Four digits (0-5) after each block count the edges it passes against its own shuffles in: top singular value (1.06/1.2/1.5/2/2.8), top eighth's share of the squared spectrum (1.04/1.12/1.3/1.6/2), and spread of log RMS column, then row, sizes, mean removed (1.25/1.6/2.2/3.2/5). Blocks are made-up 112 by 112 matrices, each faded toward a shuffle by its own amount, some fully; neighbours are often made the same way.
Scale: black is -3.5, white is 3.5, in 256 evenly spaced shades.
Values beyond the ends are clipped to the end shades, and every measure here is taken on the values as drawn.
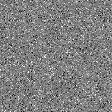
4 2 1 1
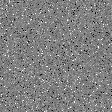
0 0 0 0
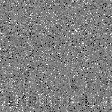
4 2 1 1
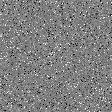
2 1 0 0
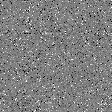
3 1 0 0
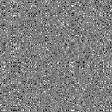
5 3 2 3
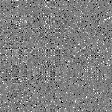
4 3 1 2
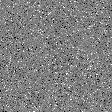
2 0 0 0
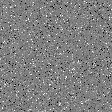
0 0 0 0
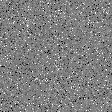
0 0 0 0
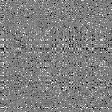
5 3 2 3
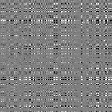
5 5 4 4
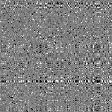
5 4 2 3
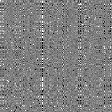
5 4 3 3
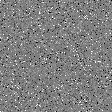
1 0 0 0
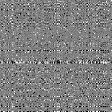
5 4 2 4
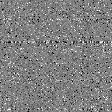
4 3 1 2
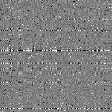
5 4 2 3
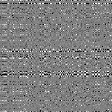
5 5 3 4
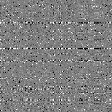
5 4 2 3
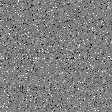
3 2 0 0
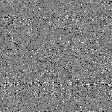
3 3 1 2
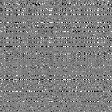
5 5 2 4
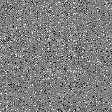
3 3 1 2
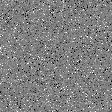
1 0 0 0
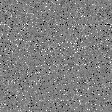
2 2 0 1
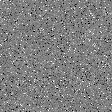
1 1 0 0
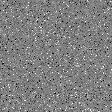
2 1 0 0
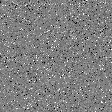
1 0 0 0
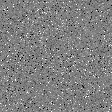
0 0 0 0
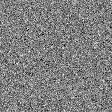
0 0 0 0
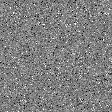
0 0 0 1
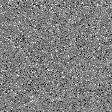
0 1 0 2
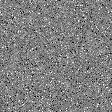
0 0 0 0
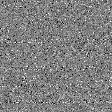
1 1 0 3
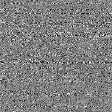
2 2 0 4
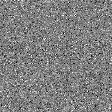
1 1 0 2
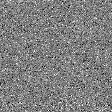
0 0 0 2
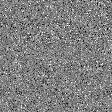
0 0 0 1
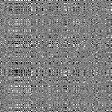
5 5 4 4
